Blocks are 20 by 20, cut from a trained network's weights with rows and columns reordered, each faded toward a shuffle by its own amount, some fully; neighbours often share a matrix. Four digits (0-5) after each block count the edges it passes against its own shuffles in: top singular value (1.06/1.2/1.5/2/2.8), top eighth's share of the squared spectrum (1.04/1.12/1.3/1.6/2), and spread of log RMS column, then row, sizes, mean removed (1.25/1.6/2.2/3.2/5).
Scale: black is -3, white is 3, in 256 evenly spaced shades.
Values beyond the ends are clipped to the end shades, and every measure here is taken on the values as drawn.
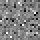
1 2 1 0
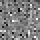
0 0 0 0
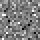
0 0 0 0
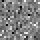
0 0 0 0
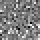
1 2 0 0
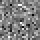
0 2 1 0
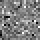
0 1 0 0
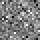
0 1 0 0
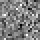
0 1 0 0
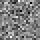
0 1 0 0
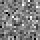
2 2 1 0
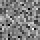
0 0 0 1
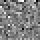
1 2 0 1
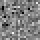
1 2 1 0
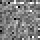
1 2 1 1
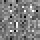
2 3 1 1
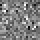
1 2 1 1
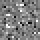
0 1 0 0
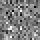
2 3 1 0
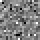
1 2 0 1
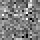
2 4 1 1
